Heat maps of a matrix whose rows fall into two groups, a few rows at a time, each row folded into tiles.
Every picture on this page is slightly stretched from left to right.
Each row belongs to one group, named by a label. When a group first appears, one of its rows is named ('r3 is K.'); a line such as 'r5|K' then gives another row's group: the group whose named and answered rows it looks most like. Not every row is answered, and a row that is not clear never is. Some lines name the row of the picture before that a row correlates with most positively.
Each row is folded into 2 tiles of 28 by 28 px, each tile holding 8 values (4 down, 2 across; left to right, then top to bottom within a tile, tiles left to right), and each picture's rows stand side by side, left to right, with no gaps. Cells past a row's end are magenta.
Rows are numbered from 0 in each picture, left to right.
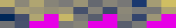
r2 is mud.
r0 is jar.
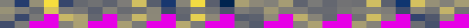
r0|mud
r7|jar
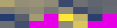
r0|jar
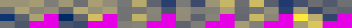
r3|mud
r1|jar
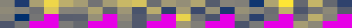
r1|jar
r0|mud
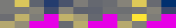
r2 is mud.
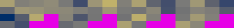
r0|jar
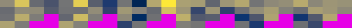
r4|jar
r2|mud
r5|jar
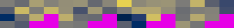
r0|jar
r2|jar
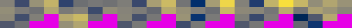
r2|mud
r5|jar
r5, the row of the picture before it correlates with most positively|2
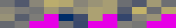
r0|mud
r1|jar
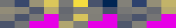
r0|mud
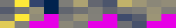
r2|jar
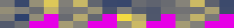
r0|mud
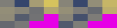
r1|mud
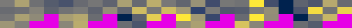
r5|jar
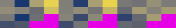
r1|mud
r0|mud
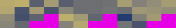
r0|jar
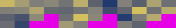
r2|jar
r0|jar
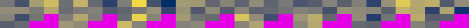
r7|jar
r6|mud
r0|mud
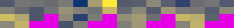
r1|mud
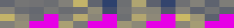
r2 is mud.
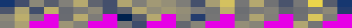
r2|jar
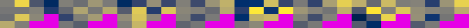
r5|mud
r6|jar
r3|mud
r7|mud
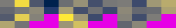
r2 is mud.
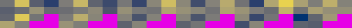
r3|mud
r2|mud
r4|mud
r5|jar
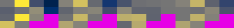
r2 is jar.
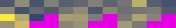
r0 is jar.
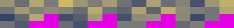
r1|jar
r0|jar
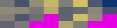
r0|mud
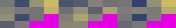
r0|mud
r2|mud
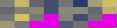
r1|mud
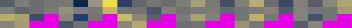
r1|mud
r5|mud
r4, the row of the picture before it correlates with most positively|0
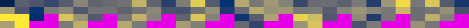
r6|mud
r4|jar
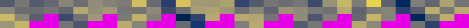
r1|jar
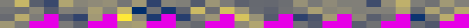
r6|mud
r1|jar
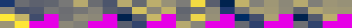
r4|jar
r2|jar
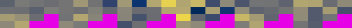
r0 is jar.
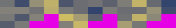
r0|mud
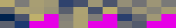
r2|jar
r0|jar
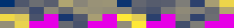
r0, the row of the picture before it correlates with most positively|1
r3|mud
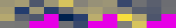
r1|jar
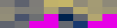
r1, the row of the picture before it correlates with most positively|1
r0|mud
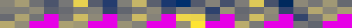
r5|jar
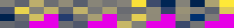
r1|jar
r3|mud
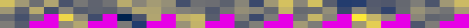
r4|mud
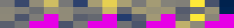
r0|mud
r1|mud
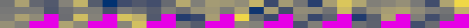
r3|jar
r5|mud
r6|jar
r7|mud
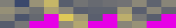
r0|mud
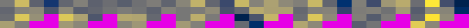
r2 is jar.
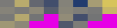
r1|mud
